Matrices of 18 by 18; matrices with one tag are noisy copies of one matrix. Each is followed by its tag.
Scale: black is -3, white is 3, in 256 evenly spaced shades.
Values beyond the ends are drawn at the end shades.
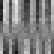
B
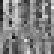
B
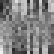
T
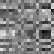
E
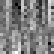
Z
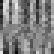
B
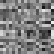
E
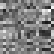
E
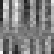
B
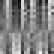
Z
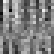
B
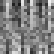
Z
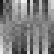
T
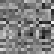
E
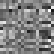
E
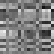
E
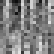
Z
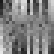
T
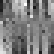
T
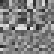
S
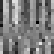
B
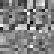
S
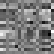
E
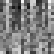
Z
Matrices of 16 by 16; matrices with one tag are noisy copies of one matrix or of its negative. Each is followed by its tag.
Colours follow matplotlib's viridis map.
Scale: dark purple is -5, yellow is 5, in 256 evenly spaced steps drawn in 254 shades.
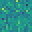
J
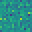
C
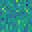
J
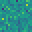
J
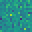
C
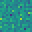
C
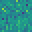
J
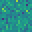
J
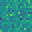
C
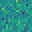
J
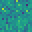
J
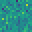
J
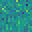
J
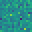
C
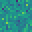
J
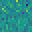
J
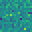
C
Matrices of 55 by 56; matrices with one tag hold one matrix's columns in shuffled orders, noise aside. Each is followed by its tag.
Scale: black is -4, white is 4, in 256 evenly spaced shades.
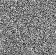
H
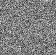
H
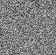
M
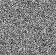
H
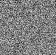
M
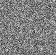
H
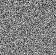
M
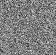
M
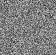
M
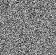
M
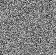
M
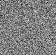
M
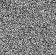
M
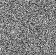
H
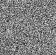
H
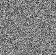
M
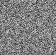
H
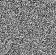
M
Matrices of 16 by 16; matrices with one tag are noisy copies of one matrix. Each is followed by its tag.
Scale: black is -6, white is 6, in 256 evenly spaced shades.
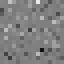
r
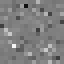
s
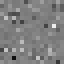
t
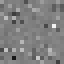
t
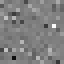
t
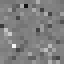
s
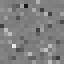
s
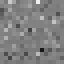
r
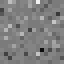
r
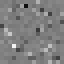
s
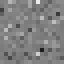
r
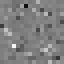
s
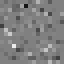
s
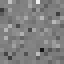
r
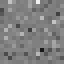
r
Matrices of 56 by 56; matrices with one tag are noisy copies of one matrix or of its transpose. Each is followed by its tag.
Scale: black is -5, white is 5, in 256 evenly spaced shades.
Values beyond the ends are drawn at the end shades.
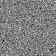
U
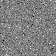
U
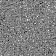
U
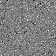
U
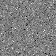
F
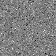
F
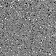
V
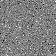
U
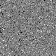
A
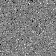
A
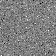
U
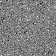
U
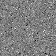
F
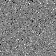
A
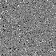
V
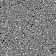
U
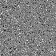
V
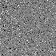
V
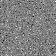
U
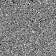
A
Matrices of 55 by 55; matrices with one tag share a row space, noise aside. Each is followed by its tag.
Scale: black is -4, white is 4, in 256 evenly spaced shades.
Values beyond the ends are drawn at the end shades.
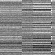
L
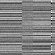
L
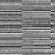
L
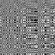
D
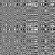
D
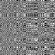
D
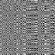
D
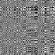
D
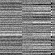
L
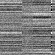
L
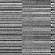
L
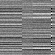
L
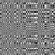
D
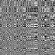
D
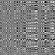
D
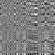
D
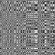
D
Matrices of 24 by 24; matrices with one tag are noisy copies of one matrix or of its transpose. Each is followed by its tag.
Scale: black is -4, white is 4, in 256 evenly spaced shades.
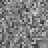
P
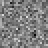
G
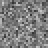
G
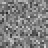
G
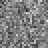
P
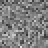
P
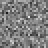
G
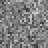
P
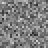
G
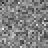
P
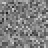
G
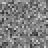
G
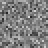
G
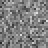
P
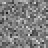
G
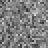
P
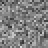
P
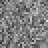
P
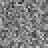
G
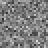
G
